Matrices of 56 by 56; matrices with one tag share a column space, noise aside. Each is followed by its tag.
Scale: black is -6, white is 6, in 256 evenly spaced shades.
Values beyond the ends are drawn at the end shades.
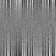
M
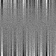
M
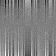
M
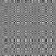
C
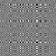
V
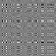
V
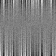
M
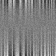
M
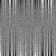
M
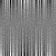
M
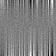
M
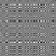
V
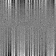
M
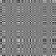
C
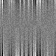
M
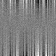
M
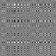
V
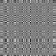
C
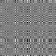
C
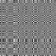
C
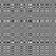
V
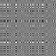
V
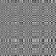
C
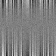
M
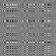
V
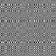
V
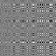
V
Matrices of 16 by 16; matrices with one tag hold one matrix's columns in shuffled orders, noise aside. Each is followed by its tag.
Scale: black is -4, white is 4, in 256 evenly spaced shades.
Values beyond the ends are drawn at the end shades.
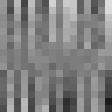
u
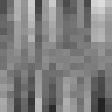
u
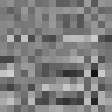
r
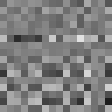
r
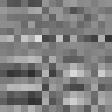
r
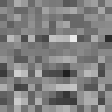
r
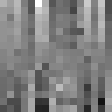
u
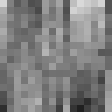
u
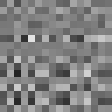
r
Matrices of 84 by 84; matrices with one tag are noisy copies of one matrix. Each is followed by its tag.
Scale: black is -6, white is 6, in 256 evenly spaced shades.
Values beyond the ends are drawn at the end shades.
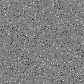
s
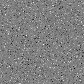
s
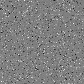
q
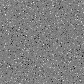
s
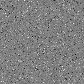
q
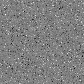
s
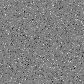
s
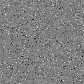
s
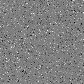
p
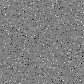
s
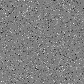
q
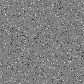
s
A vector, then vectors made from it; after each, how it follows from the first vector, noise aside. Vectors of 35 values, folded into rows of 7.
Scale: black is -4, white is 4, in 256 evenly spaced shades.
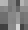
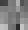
negated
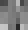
negated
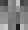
negated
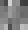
reversed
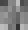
negated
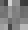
reversed
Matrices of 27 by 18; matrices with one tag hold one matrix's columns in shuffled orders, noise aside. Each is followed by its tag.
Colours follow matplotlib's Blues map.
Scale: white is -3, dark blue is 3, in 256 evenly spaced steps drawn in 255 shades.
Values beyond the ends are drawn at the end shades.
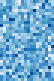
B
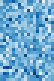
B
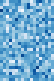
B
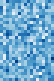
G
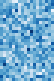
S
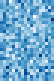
B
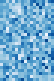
G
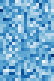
B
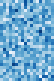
S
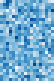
S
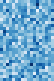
S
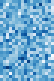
G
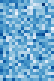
G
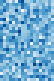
S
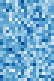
S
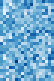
G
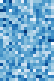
S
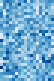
G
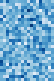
S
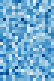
B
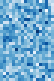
S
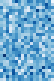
B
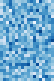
S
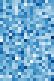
G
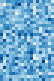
G
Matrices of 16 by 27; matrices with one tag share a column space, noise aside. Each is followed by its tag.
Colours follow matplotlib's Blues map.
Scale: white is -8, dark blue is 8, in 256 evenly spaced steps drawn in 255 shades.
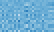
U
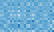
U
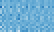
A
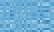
U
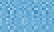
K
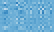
K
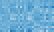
A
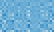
U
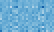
A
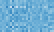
A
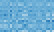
U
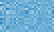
K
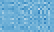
K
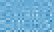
U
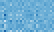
U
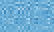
K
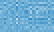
K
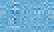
K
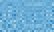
U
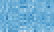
A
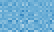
U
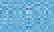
K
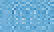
K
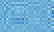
K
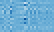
K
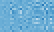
K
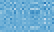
K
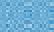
U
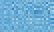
K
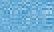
K
